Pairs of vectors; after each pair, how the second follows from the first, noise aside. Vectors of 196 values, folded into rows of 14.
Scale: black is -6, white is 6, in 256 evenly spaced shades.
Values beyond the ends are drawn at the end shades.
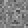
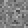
copied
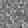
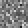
scaled up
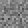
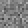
copied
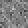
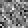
scaled up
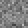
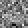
scaled up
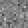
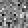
scaled up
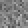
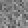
copied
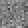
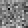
scaled up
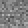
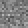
copied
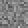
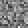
scaled up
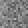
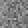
copied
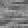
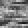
scaled up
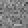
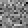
scaled up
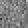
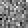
scaled up
